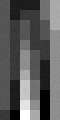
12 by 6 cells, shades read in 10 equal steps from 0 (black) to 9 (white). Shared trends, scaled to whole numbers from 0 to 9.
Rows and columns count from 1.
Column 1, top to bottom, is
3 3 3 3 3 3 3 3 3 3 3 2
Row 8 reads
3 2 6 3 1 5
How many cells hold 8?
1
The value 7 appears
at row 9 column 3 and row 10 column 3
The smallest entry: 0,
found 4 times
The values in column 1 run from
2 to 3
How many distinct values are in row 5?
4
